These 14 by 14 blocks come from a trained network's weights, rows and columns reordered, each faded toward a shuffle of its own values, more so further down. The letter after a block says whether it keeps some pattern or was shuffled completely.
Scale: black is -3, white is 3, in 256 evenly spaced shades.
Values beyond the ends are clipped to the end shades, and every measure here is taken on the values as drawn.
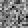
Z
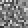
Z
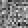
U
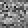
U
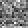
U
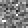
Z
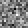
Z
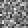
Z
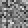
Z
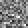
Z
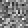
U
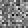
Z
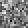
Z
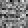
U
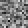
Z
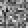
Z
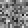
Z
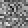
Z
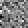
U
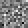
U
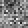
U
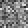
Z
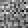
U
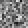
Z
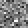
Z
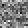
U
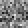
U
